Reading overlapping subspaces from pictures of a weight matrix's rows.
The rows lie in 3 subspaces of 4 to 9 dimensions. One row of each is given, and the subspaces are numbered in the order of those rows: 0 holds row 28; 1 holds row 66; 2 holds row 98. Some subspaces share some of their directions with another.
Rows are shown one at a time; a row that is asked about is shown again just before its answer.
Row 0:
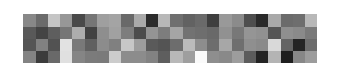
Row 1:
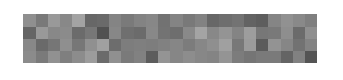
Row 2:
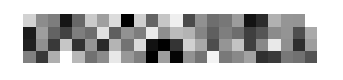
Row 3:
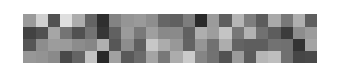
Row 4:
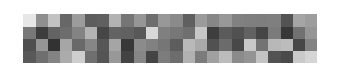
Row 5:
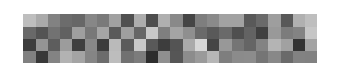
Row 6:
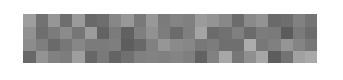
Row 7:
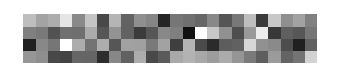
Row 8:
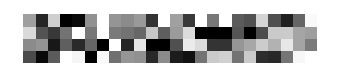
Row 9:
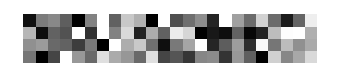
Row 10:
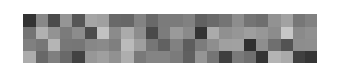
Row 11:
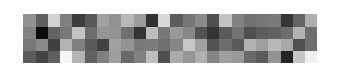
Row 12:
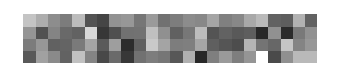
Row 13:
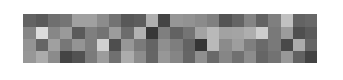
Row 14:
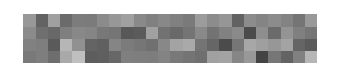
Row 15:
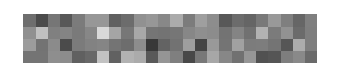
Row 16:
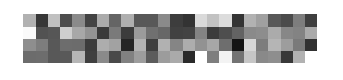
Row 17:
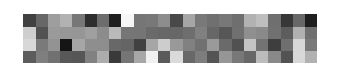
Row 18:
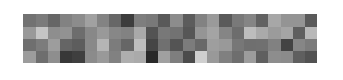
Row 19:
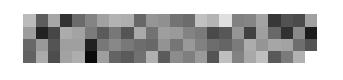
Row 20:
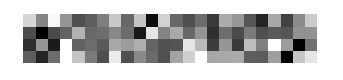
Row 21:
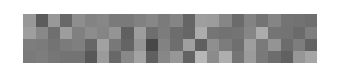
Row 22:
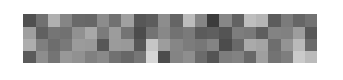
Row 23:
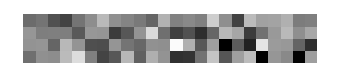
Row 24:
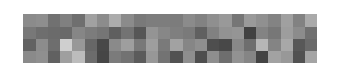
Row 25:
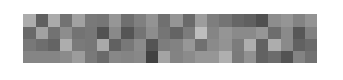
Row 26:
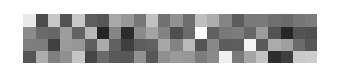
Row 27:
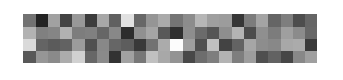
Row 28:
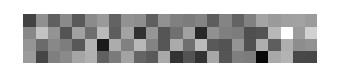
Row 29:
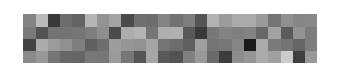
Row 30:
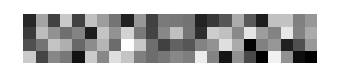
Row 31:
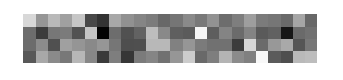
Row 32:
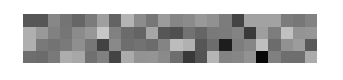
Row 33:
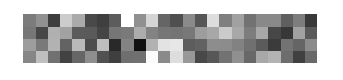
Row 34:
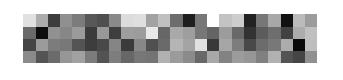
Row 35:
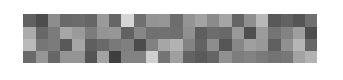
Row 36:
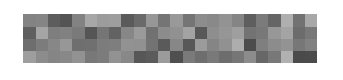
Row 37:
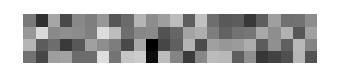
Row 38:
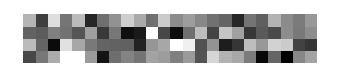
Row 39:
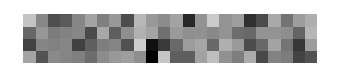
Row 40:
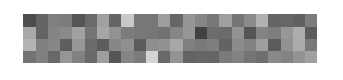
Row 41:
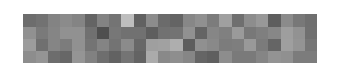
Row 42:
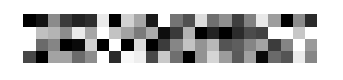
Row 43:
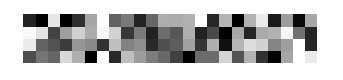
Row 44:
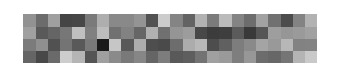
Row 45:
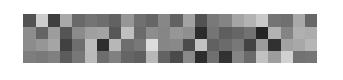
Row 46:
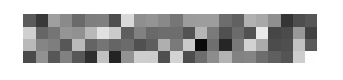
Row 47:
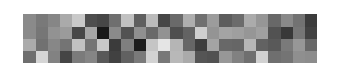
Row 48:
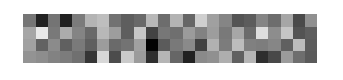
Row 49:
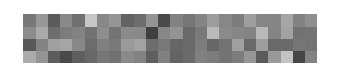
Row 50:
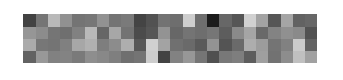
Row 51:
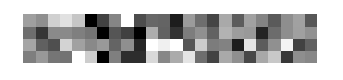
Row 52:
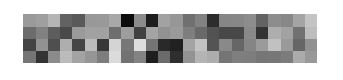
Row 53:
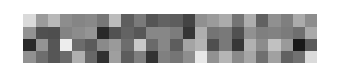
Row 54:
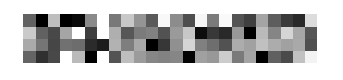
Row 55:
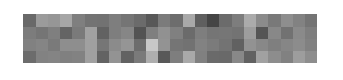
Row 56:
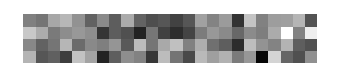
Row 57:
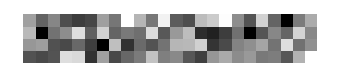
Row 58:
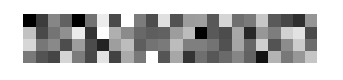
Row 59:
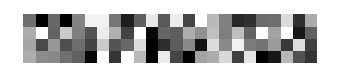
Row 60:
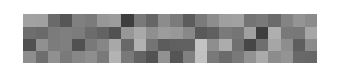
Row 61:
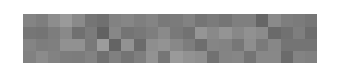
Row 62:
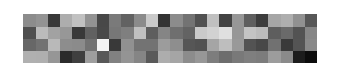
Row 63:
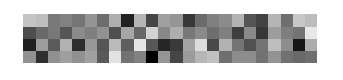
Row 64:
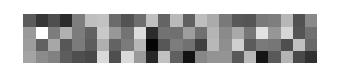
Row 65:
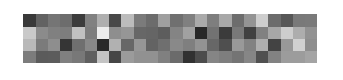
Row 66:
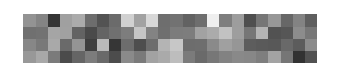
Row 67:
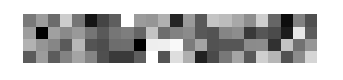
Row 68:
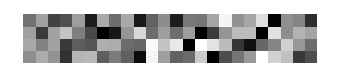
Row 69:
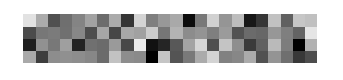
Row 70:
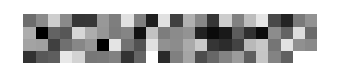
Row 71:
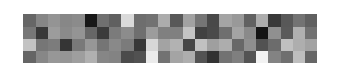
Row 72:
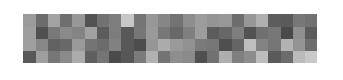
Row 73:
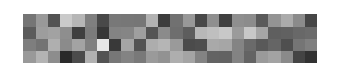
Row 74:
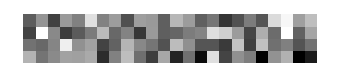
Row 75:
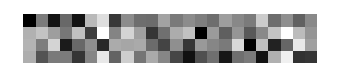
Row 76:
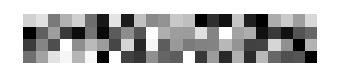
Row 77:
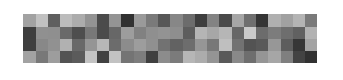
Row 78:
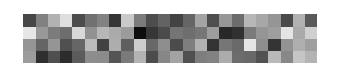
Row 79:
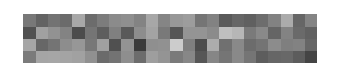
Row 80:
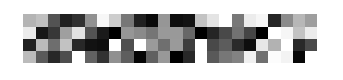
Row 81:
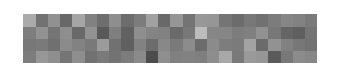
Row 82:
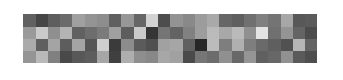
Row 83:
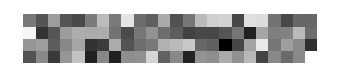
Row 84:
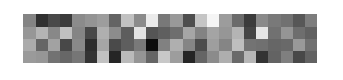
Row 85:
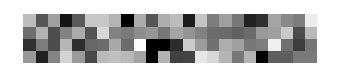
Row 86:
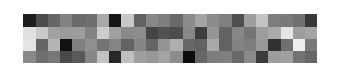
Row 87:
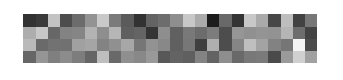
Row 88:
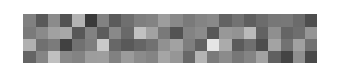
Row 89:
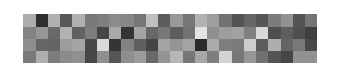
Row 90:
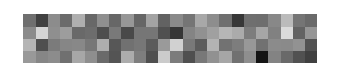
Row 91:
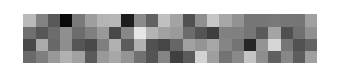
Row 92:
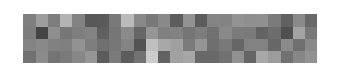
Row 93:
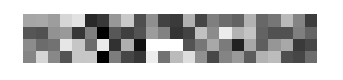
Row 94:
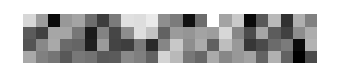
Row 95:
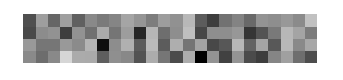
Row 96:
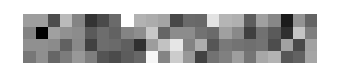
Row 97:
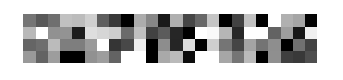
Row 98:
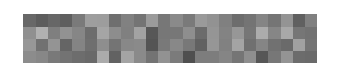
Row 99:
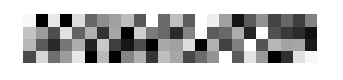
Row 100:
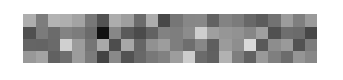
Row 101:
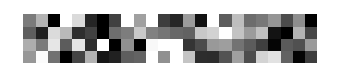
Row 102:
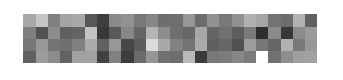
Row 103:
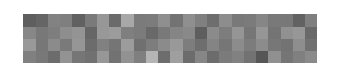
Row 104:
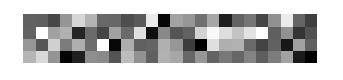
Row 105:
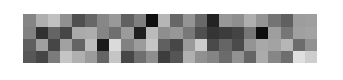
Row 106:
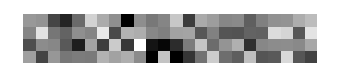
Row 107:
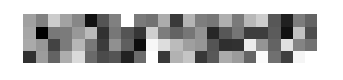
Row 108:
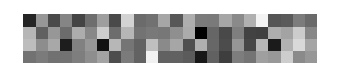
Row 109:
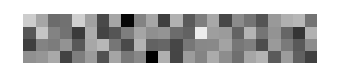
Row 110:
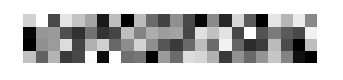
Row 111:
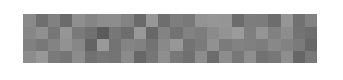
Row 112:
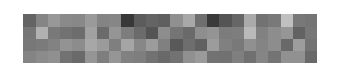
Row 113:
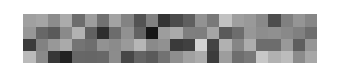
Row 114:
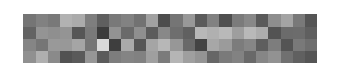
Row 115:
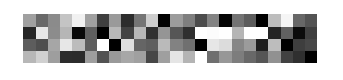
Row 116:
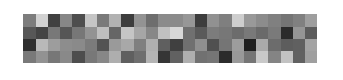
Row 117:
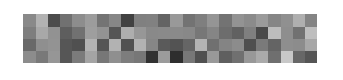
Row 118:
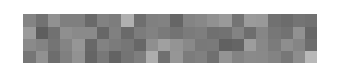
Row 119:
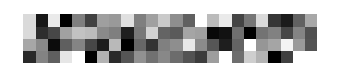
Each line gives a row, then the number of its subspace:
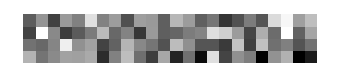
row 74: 0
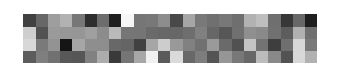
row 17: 0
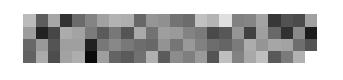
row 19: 0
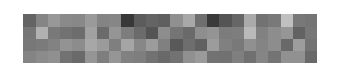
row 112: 1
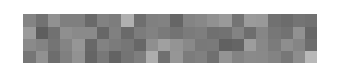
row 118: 0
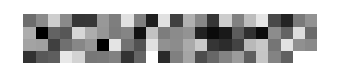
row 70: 1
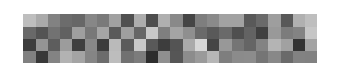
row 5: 1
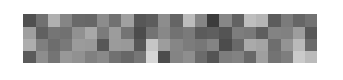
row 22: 1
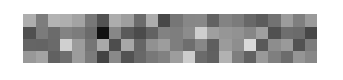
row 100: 0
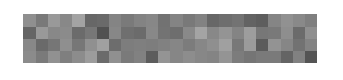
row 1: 0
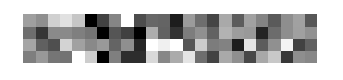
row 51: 0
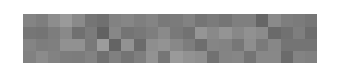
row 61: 2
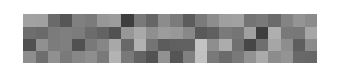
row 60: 0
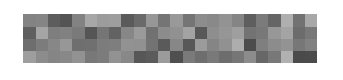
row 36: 0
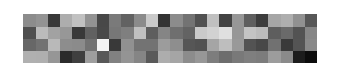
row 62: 1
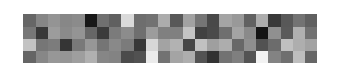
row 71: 0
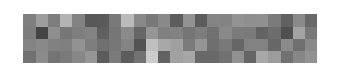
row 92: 1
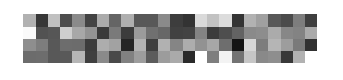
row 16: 0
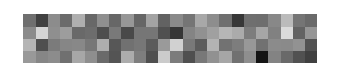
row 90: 0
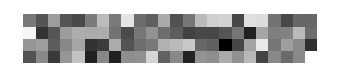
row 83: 0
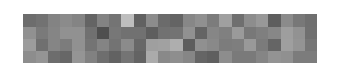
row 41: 0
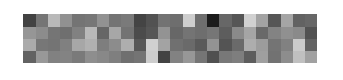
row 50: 1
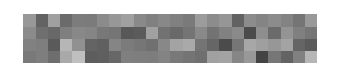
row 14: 0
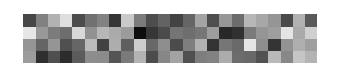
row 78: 0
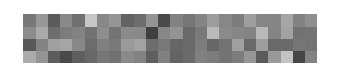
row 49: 0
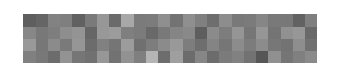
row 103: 2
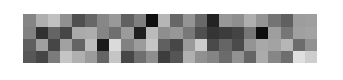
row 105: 1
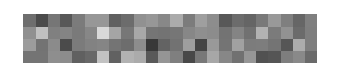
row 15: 0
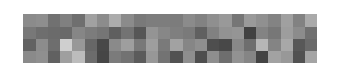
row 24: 0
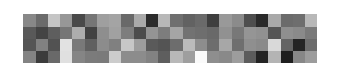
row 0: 2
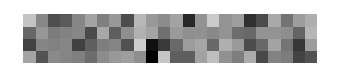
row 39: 1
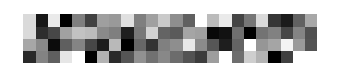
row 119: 2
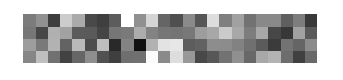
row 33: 1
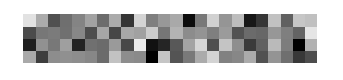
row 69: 1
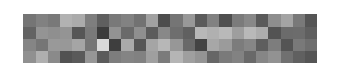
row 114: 2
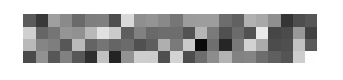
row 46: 0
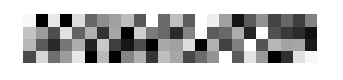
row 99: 2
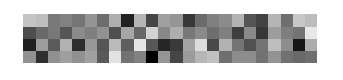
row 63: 1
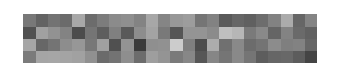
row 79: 0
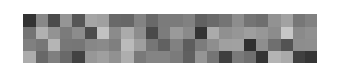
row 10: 2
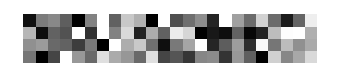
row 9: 2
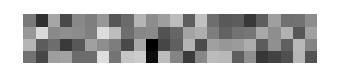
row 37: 0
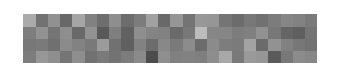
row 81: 2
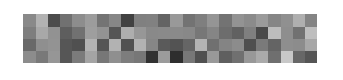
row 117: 2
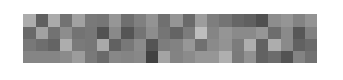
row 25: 0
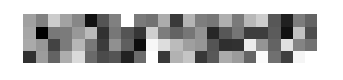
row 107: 2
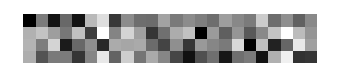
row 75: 2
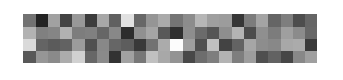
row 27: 0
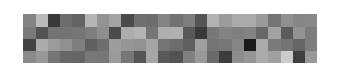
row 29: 0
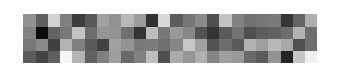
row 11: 2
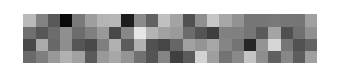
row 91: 0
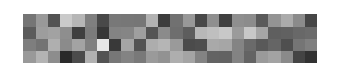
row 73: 1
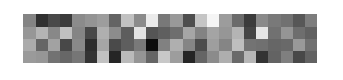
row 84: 1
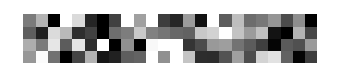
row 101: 1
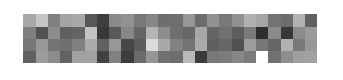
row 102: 2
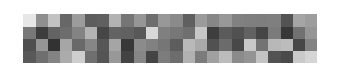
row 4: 2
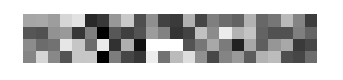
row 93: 0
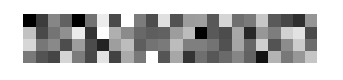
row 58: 2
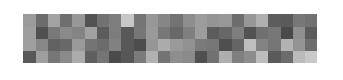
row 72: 2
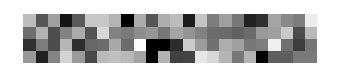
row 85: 2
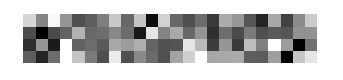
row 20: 2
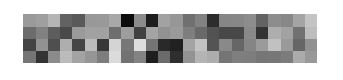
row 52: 1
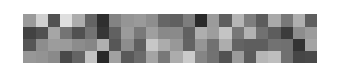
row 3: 1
